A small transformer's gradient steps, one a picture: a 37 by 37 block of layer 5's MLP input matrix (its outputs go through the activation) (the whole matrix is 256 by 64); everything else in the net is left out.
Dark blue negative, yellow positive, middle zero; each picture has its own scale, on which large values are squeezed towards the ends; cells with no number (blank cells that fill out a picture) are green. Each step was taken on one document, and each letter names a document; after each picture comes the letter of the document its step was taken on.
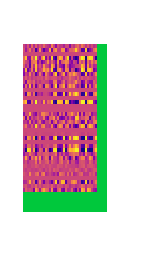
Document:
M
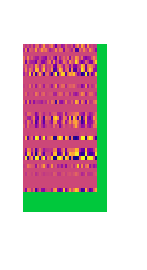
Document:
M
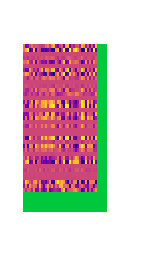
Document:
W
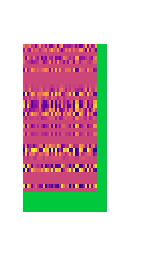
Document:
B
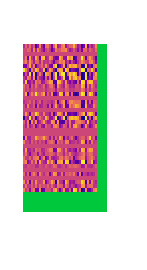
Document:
M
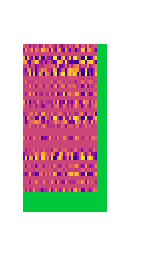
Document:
M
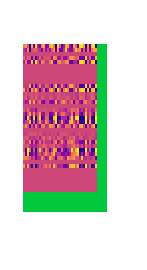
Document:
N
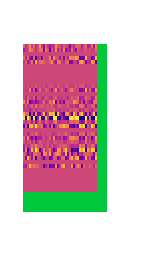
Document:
N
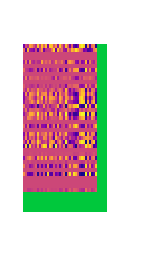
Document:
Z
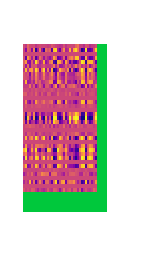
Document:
M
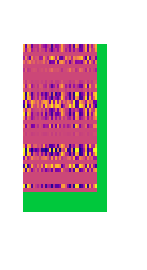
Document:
B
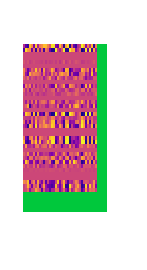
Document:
W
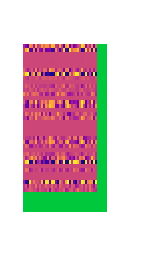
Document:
W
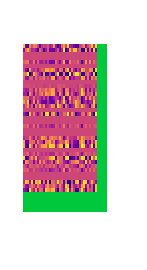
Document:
W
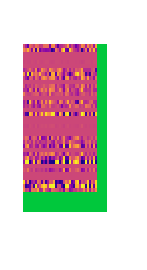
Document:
W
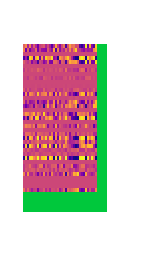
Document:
Z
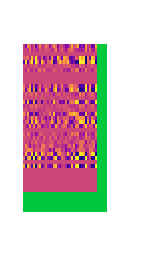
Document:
N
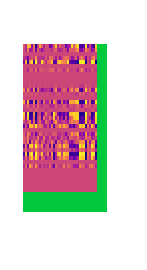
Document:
N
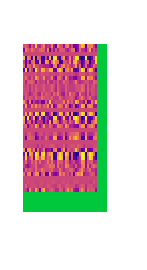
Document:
M
